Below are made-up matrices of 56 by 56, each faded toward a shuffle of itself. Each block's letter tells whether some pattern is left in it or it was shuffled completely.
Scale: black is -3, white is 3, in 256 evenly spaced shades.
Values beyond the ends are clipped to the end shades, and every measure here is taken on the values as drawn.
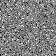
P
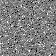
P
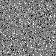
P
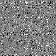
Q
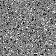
P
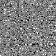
Q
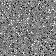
P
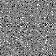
Q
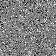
P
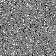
P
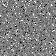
P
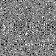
Q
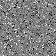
P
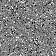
P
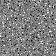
P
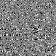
Q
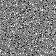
P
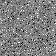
P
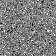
P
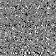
Q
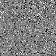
Q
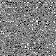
Q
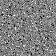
P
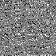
Q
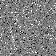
P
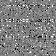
Q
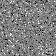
P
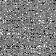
Q
